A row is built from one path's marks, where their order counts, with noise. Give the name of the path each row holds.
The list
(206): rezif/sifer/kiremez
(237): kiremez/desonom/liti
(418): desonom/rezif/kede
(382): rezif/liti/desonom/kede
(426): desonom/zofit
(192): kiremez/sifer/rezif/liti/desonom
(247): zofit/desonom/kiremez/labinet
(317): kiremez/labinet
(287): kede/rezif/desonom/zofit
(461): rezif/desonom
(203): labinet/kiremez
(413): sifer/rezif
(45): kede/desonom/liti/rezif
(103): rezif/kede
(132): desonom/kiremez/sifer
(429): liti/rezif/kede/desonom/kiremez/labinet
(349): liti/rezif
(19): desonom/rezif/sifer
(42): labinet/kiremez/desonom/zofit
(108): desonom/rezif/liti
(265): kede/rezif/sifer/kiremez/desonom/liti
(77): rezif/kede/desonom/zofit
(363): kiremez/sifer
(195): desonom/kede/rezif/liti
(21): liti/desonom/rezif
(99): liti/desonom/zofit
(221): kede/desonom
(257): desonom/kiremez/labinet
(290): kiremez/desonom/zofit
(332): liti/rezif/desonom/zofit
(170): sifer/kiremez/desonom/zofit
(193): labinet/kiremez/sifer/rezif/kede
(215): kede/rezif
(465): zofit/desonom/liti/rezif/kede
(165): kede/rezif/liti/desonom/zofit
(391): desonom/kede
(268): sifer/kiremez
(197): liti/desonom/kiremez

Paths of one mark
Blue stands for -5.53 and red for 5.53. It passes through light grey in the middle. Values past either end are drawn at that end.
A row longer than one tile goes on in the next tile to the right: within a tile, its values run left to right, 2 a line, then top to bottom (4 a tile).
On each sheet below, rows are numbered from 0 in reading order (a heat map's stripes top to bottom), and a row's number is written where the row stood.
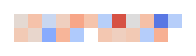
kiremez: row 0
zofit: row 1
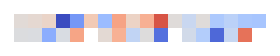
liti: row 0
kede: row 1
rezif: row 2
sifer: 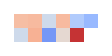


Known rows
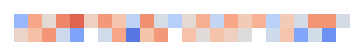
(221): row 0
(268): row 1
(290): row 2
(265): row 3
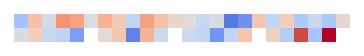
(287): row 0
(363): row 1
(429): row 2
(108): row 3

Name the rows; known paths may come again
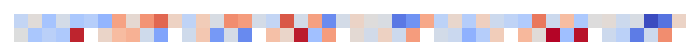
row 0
(461)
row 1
(221)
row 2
(265)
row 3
(247)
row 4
(197)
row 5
(77)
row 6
(426)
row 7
(349)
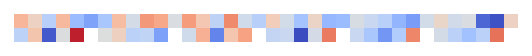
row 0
(413)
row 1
(287)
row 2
(268)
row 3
(206)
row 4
(382)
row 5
(332)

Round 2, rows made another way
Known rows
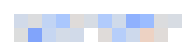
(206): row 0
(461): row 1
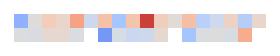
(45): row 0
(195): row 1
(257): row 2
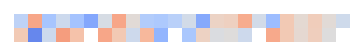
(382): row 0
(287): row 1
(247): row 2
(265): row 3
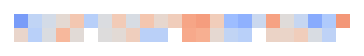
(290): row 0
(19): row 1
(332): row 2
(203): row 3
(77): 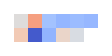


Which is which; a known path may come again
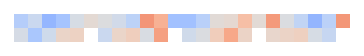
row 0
(461)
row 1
(465)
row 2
(221)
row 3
(203)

